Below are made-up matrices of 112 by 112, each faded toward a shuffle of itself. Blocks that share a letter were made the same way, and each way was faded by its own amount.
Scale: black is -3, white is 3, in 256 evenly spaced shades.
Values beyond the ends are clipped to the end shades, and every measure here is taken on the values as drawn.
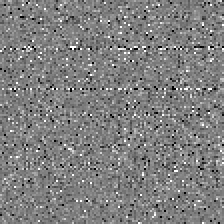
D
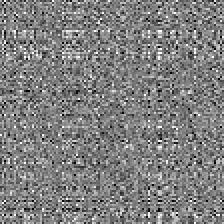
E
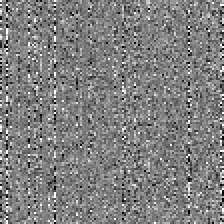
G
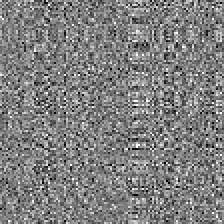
E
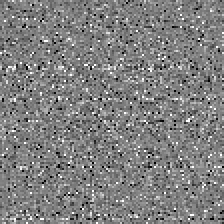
D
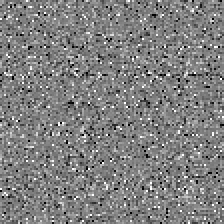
D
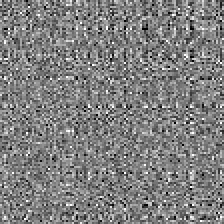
E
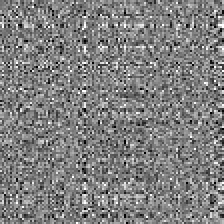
E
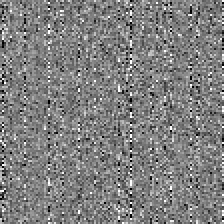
G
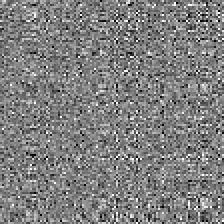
E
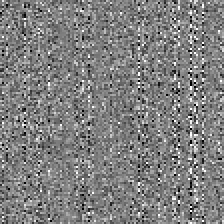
G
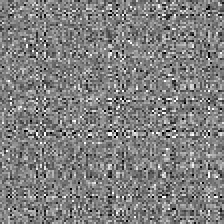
E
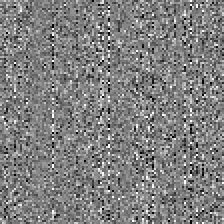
G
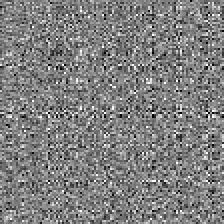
E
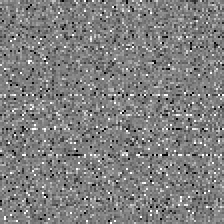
D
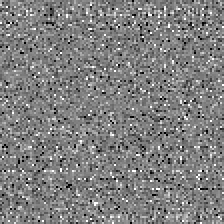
D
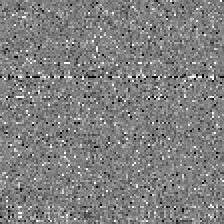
D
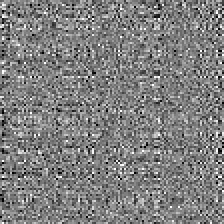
E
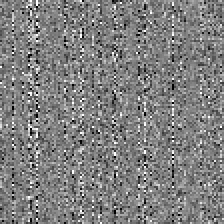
G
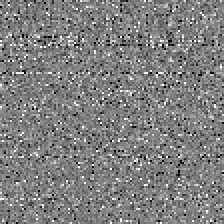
D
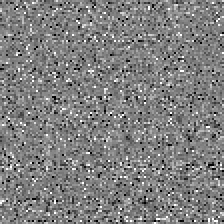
D
